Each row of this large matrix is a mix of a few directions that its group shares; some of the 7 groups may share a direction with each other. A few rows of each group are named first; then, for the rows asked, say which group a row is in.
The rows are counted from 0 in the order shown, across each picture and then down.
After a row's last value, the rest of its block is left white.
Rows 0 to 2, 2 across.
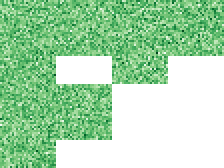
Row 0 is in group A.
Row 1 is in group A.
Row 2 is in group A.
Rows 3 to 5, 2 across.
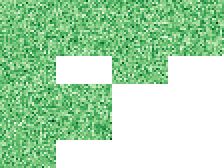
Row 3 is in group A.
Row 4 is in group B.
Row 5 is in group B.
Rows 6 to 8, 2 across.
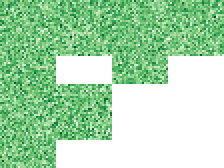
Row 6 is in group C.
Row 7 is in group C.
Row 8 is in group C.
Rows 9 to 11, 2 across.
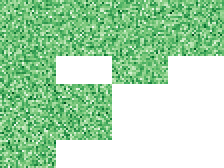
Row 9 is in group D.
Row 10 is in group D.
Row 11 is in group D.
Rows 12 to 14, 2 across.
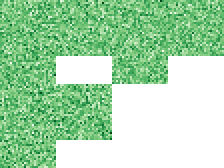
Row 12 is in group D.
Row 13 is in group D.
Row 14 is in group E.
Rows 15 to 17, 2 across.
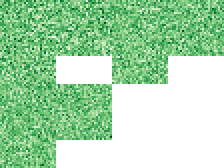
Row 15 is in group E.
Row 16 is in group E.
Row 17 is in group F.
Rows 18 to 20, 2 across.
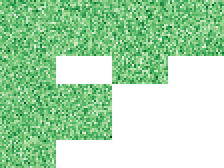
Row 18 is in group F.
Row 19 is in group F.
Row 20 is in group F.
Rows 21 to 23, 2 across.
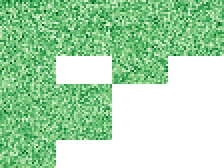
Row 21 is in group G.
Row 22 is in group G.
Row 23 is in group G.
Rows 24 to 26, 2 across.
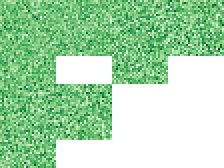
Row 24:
G
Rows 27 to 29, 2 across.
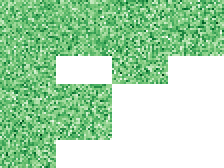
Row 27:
C
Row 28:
B
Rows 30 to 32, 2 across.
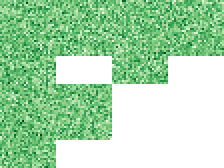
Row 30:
A
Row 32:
E
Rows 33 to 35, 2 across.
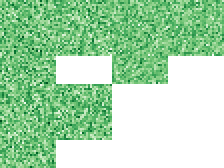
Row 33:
E
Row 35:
F
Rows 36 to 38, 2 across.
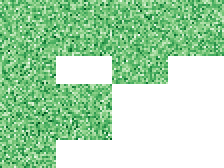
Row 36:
F
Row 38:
C
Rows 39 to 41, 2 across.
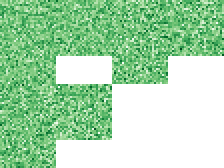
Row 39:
E
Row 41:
C
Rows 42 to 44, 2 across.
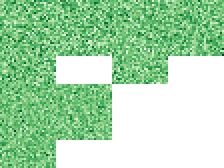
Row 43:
E
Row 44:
D
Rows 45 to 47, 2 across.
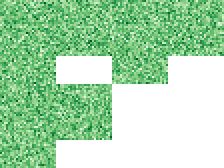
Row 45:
G
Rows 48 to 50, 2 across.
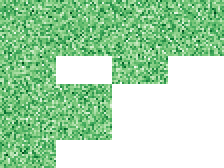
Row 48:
D
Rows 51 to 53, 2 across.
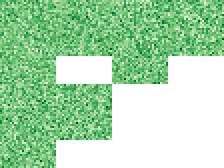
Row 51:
E
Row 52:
E
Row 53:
G
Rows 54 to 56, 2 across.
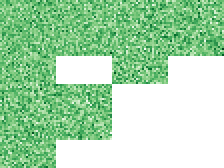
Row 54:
F
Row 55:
E
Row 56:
E
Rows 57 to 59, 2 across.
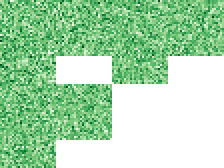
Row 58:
A
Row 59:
D
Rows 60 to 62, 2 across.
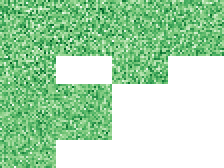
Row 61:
A
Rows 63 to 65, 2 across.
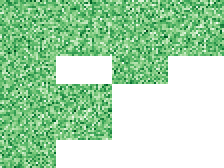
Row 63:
F
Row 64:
C
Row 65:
C
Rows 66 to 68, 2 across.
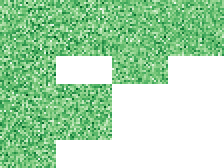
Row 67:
B
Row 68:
D
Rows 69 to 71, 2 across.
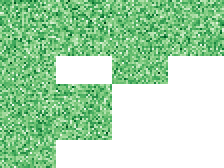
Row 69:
E
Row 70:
C
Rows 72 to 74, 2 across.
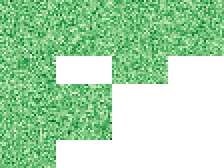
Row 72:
A
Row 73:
C
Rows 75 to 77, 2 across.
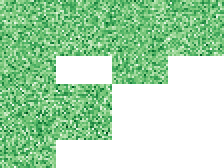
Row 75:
G
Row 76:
C
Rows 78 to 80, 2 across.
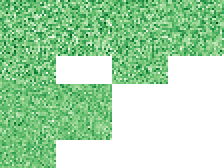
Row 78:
C
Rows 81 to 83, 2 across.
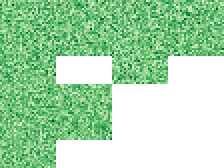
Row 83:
B
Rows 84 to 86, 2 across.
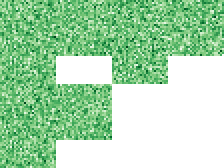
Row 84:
F
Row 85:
C
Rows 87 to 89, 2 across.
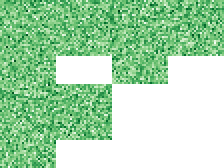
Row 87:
G
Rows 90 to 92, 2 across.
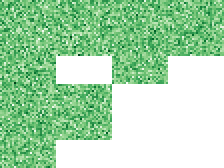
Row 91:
C
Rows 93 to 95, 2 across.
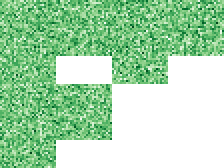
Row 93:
F
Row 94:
B
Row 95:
C
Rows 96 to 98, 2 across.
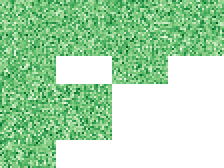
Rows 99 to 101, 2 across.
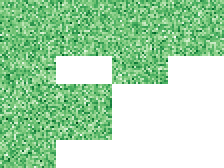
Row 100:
A
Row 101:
G
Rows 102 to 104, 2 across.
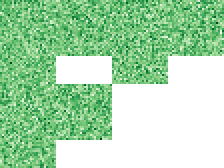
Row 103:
B
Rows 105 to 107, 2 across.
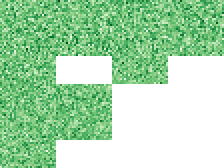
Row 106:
E
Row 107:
A
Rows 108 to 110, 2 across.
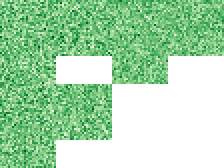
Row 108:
A
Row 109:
G
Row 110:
D
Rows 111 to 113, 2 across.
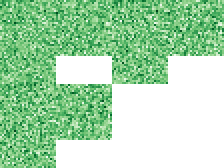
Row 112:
G
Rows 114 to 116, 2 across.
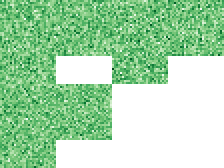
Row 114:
F
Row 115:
B
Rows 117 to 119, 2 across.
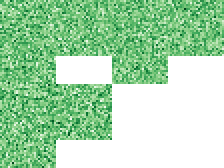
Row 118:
G
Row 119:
E
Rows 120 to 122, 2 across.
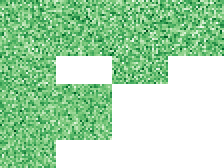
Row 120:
E
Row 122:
D
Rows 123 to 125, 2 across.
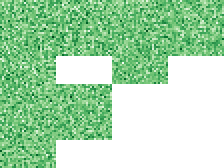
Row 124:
E
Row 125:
D
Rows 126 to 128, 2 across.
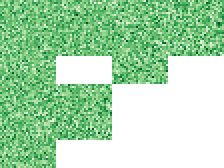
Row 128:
C
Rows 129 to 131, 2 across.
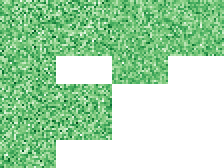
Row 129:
C
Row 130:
F
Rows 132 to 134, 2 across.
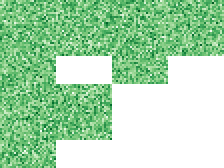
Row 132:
G
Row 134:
G
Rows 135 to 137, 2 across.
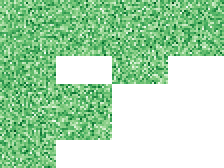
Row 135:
D
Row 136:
A
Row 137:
C
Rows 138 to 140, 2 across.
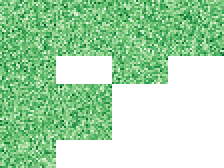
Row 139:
E
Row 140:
A
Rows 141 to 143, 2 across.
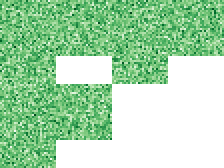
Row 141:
D
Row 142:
D
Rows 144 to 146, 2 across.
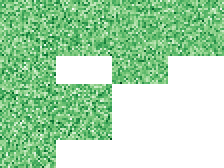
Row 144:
G
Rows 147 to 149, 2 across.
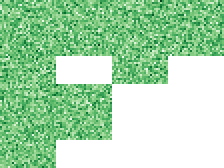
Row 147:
D
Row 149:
E
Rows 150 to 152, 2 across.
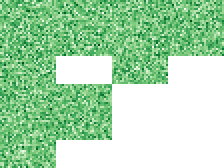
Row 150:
D
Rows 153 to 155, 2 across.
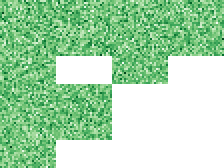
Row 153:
F
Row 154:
F
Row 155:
E
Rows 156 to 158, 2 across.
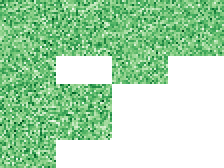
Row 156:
G
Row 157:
A
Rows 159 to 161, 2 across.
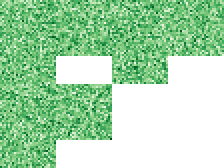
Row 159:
C
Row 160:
D
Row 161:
A
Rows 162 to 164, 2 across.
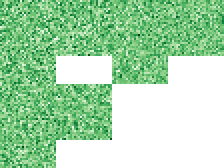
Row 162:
C
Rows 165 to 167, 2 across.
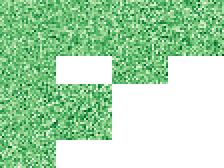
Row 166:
D
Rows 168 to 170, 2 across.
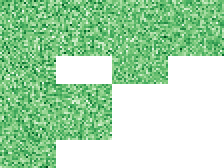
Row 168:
A
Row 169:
B
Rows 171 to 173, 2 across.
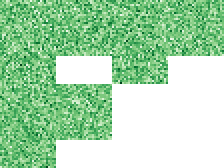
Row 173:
E
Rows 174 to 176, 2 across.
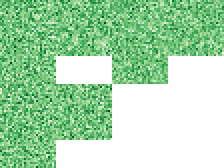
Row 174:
B
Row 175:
F
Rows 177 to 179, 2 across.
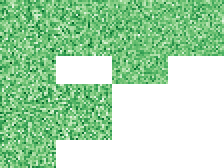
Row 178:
G
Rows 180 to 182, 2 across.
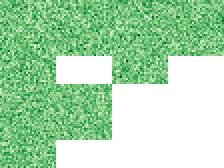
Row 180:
F
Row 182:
D
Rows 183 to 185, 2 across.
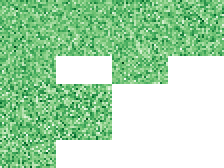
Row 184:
E
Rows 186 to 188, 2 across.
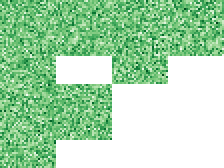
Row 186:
A
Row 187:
G
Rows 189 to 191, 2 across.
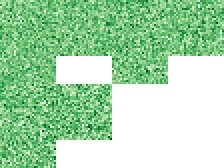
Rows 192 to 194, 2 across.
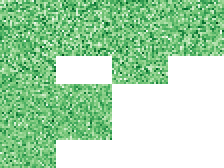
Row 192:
G
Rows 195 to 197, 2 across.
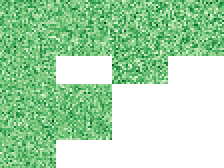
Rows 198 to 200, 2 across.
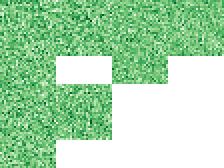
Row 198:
E
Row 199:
B
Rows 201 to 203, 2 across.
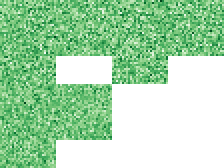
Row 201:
A
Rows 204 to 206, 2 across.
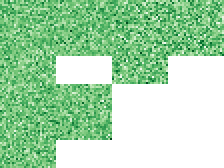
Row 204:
A
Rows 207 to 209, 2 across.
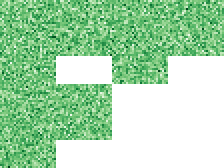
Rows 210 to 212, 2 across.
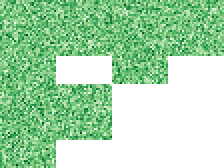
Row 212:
F
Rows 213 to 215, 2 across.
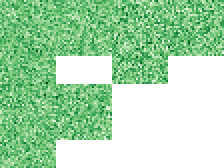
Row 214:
F
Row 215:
G
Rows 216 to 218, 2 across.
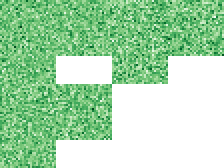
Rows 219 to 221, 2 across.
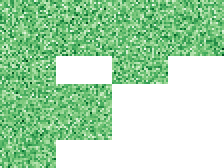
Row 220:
E
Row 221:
D
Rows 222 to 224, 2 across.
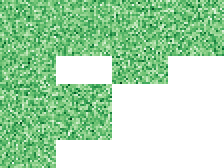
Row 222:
F
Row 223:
E
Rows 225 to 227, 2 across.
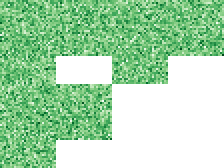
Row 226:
G
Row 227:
C
